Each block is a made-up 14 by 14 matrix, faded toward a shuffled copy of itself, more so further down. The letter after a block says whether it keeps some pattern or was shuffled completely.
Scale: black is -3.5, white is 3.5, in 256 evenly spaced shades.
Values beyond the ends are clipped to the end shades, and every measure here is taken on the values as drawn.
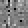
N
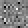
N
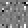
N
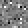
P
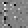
N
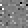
N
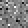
P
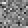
P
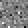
P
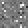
N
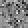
P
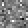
P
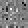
N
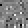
N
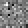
P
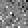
P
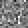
P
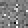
N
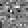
P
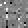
N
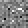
P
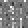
N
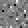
P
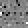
N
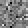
P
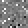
P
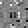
N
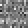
N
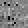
N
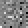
N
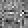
N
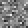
P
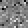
P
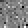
P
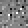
P
